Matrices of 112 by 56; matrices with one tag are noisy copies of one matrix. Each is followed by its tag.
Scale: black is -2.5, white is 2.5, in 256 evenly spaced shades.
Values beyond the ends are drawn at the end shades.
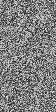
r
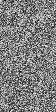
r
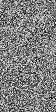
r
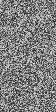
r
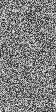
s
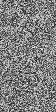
r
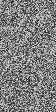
r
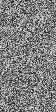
r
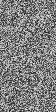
r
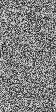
s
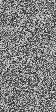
r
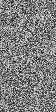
r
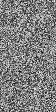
r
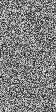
s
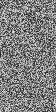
s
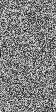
s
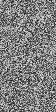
r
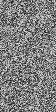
r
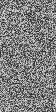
s
